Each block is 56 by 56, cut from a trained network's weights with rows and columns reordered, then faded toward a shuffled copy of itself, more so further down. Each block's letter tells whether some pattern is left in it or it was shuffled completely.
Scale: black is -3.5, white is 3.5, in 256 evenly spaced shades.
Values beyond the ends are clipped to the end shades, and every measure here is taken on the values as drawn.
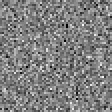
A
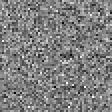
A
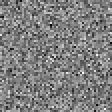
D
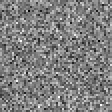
A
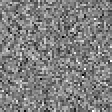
D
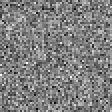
D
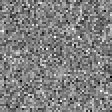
D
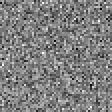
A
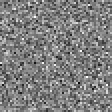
D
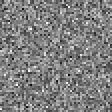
D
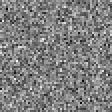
D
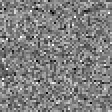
A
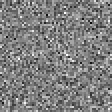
D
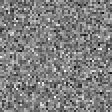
A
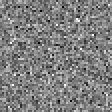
D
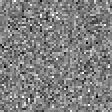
A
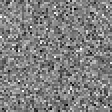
D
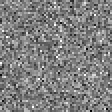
D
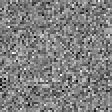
A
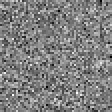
D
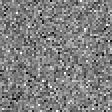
D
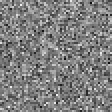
D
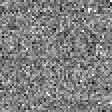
A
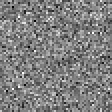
D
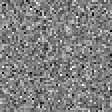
A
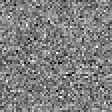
A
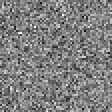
D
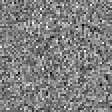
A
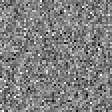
D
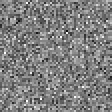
A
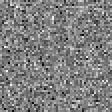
A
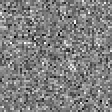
D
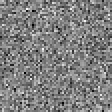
D
